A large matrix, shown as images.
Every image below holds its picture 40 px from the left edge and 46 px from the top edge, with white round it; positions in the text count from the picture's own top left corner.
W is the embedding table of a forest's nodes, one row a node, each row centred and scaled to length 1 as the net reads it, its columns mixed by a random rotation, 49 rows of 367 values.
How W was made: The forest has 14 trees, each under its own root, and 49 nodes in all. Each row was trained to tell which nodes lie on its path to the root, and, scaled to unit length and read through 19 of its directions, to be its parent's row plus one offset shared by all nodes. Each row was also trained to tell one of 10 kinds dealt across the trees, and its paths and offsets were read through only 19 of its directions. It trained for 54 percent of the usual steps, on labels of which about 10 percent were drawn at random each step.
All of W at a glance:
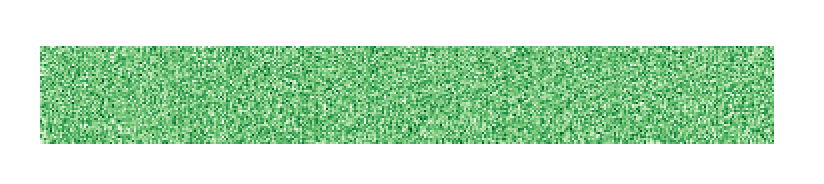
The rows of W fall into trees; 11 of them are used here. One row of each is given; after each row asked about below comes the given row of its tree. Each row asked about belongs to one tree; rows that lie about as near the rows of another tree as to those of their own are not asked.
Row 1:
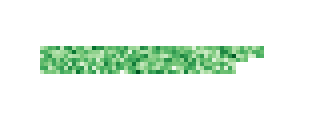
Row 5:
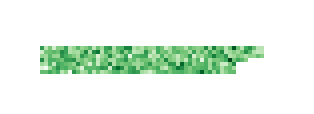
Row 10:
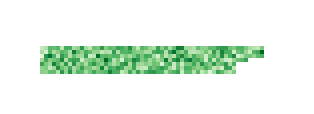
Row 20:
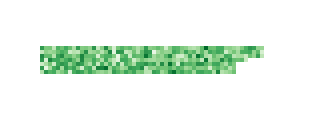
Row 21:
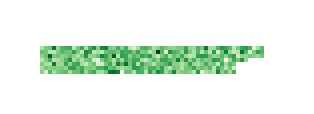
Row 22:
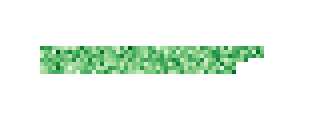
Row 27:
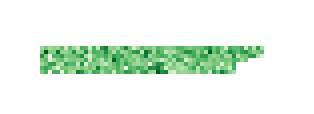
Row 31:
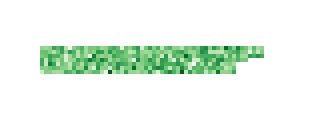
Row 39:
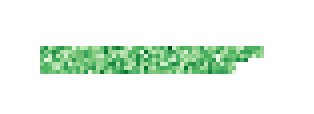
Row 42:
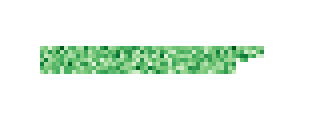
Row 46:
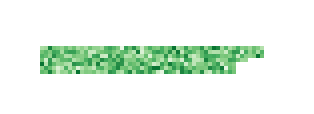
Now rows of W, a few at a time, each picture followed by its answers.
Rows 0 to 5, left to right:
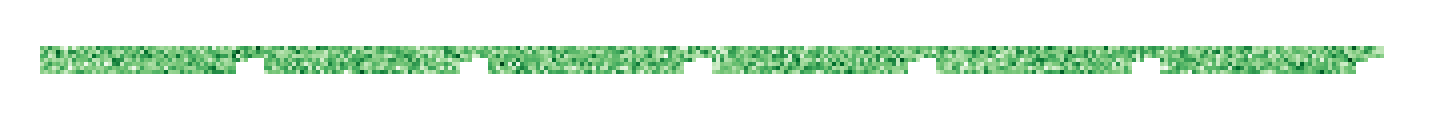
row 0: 27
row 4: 1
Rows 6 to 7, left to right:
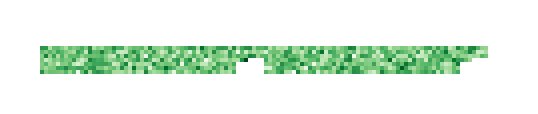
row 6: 22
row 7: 5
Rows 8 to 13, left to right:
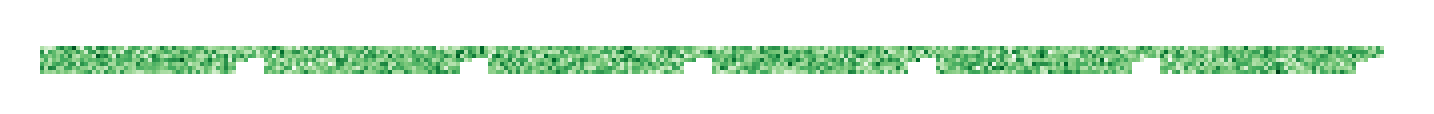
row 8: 42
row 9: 27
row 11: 31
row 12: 20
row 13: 27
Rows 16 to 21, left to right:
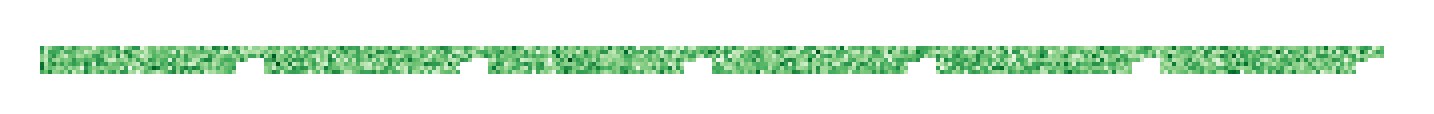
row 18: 46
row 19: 39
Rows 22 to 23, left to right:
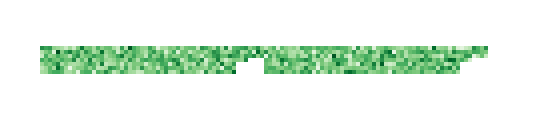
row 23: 39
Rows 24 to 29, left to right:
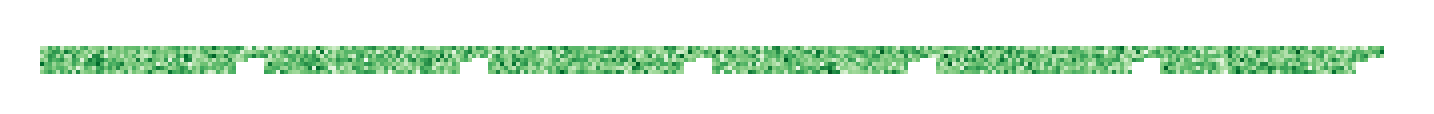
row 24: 10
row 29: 46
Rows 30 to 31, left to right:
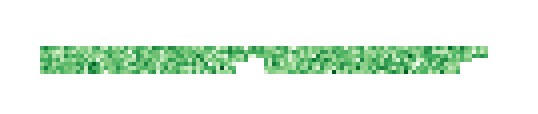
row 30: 1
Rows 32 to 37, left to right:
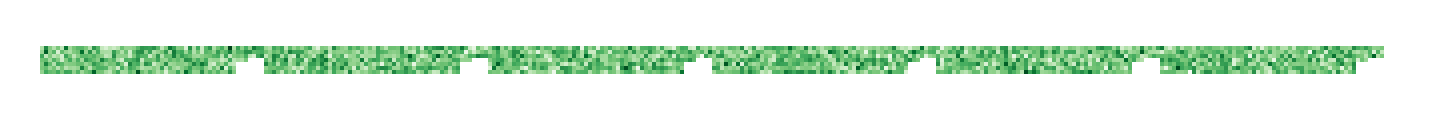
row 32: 1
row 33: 10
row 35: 39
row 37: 22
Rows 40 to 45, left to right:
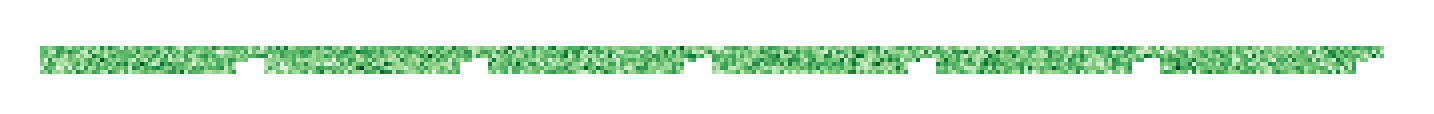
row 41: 21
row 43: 31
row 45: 22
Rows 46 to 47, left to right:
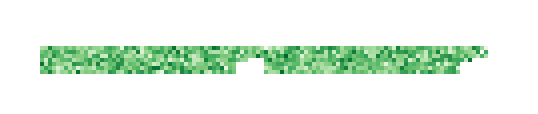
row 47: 5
